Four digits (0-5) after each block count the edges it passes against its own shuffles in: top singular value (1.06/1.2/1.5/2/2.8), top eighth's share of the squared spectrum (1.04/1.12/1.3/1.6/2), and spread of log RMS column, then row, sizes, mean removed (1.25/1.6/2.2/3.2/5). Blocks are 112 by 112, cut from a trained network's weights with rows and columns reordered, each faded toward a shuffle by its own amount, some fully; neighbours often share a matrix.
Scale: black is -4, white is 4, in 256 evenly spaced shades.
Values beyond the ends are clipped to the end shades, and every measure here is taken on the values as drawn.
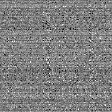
4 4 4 2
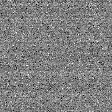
2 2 2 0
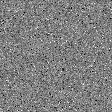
0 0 0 0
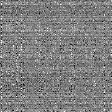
4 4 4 2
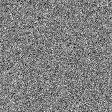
1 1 0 0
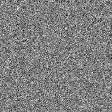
2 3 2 1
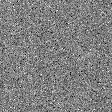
0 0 0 0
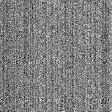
4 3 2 3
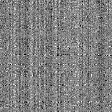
4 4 2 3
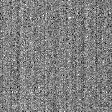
3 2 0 2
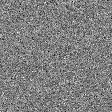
0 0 0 0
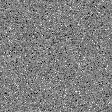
0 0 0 0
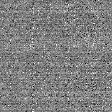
3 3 2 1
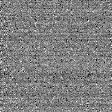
3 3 3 1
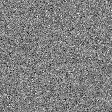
0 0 0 0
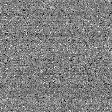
2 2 1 0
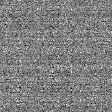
3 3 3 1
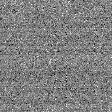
2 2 2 0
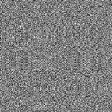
4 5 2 2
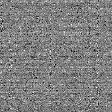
3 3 2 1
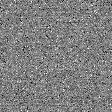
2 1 1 0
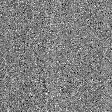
1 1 0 1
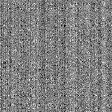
4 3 1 3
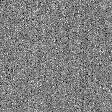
1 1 0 0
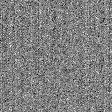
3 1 0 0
